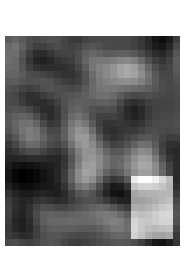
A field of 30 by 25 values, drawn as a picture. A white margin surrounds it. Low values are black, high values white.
In the bottom right lies a patch that is higher than the rest. The values are skewed, with a long tail toward high values. The bottom left is the ninth with the lowest average. The ninth with the highest average is the bottom right.
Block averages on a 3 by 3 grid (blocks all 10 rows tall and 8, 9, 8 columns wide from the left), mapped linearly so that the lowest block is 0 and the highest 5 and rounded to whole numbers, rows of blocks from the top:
1 2 1 | 1 2 2 | 0 2 5
